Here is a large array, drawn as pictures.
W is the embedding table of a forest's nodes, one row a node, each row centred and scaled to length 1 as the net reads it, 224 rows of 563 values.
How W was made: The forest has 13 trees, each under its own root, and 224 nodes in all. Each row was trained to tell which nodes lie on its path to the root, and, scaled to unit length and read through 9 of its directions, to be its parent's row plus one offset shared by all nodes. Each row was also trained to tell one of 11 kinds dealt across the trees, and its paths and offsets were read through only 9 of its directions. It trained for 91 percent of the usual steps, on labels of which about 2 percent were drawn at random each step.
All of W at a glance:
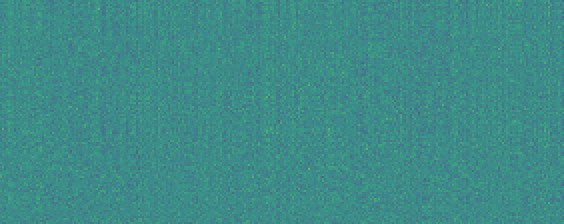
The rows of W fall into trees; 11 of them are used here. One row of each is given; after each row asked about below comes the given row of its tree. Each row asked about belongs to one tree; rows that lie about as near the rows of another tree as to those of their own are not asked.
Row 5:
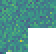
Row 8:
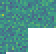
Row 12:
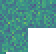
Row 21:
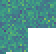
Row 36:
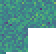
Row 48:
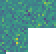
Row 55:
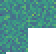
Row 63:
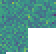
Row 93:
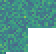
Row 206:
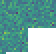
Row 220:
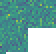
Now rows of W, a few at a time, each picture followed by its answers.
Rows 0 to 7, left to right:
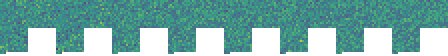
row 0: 12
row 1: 8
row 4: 8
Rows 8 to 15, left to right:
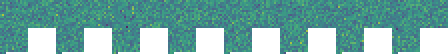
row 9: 12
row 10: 55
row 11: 12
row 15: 12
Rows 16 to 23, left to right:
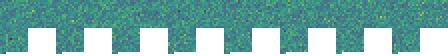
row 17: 48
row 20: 8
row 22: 36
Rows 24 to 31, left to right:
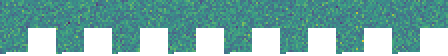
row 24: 8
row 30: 36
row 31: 8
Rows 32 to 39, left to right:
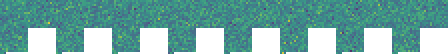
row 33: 63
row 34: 55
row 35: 36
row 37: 48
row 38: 63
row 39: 21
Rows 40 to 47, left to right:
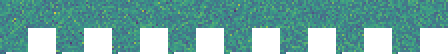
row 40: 36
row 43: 36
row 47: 12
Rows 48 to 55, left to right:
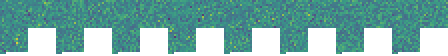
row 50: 206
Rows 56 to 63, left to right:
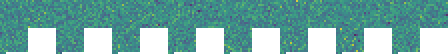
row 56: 8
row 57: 55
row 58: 63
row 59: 5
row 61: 55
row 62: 55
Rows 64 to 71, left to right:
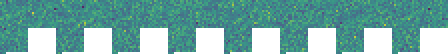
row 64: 206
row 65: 55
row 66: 48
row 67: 21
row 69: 36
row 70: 36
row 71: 8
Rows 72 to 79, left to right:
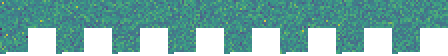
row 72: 8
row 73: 63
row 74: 36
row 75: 12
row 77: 206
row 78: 5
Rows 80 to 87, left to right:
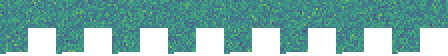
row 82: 12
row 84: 63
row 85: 36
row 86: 8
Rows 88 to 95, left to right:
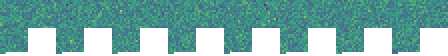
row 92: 12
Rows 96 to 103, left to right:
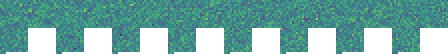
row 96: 48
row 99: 8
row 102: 48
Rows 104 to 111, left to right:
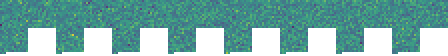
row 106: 36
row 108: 55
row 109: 55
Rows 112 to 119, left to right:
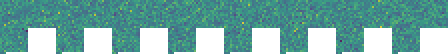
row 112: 36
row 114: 55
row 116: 8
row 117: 36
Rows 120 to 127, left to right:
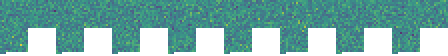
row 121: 48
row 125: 36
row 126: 55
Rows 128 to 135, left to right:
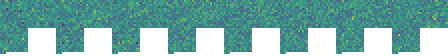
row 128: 12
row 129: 55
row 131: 12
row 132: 36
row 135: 8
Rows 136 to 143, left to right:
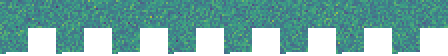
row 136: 206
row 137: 36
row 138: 93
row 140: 12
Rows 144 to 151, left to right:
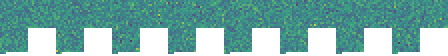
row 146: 12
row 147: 8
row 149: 206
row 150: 55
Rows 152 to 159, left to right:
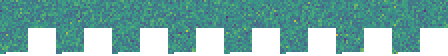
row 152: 8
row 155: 12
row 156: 63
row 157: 21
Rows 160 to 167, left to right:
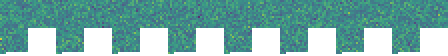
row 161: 12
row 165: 48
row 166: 36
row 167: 63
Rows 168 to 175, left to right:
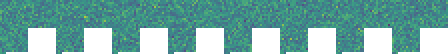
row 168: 63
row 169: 63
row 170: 220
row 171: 55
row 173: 5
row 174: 206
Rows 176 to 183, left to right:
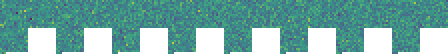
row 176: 206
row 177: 206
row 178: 12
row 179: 55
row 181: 12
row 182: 55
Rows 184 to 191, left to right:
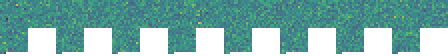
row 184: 8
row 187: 12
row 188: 55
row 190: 206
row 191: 206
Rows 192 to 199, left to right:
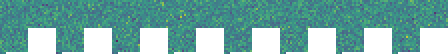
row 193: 63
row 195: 63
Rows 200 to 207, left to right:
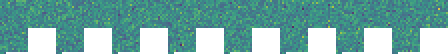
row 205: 55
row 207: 8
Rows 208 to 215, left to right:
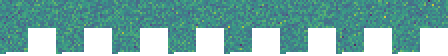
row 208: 12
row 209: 63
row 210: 206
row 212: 36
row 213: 48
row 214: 8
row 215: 5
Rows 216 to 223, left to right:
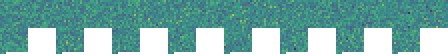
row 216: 36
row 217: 55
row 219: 8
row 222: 48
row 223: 206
